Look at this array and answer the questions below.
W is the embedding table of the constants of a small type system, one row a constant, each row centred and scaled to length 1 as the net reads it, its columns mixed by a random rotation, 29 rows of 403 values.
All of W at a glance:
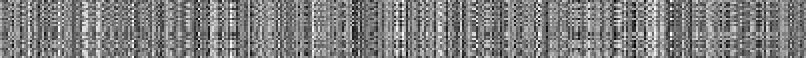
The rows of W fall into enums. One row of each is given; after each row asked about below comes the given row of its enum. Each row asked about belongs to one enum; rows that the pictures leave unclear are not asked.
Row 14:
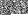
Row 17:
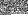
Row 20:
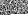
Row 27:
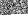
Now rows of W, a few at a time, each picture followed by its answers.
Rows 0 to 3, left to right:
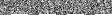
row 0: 17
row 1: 14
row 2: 20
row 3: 27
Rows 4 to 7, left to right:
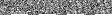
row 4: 17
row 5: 20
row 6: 14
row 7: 27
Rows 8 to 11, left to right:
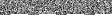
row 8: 20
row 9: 17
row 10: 20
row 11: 14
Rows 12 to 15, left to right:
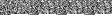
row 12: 20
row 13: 14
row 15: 14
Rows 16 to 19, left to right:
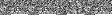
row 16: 17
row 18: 14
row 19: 17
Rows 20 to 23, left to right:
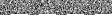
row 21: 27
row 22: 20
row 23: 20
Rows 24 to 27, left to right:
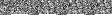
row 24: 17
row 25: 14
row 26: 27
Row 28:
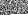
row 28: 20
